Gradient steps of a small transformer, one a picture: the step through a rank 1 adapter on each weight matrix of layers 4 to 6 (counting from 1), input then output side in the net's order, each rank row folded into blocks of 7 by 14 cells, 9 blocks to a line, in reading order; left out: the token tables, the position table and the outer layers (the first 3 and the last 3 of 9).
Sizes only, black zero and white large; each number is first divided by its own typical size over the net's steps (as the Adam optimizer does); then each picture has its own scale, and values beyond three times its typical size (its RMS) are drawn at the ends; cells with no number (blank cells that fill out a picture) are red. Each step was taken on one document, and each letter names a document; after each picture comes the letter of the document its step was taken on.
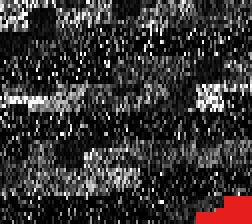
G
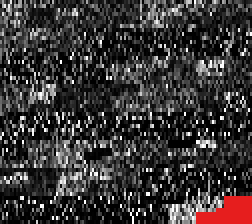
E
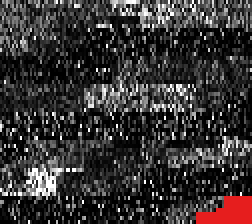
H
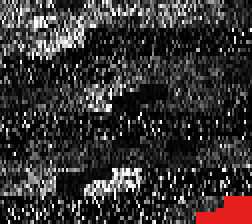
H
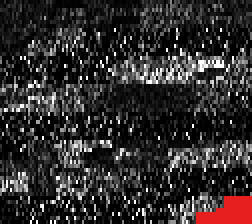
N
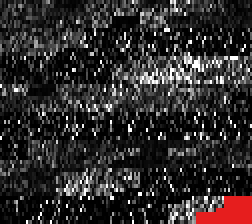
N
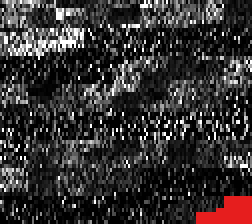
H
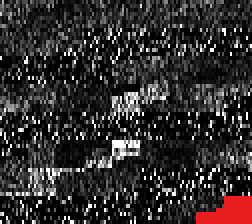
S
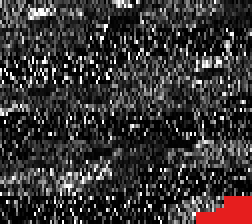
E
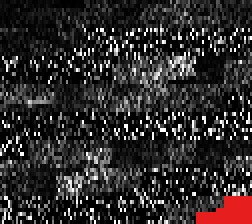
G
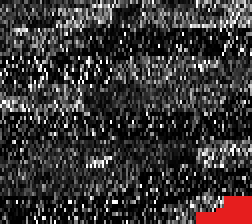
E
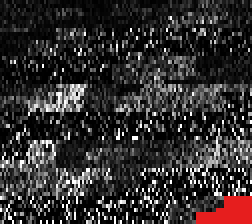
G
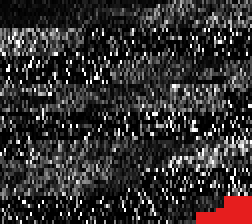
G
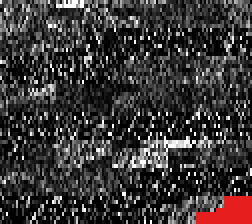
E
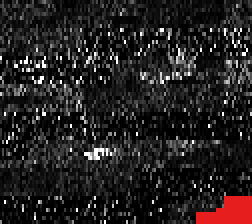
S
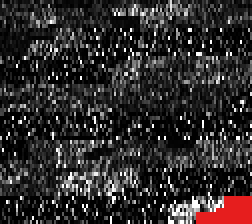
N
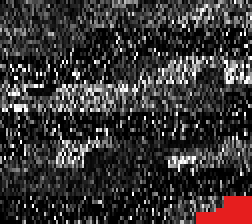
H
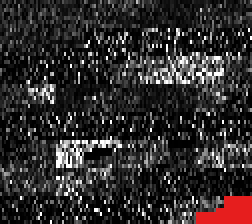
N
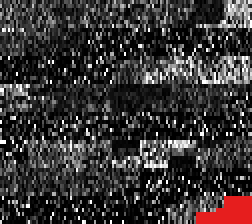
E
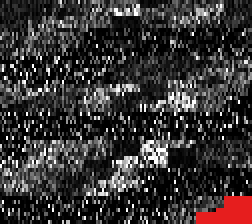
H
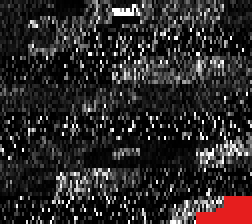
N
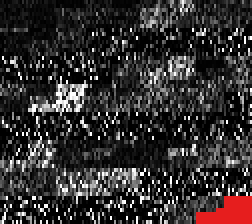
G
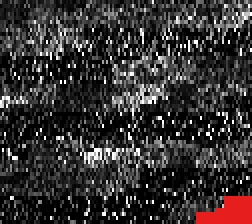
S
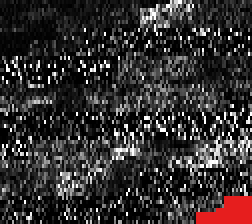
G
